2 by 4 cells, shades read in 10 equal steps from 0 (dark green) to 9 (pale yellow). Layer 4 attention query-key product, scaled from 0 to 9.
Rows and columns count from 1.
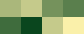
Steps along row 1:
up down down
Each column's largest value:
6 7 7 9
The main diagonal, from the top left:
6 0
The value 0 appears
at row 2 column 2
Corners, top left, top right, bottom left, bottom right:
6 3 2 9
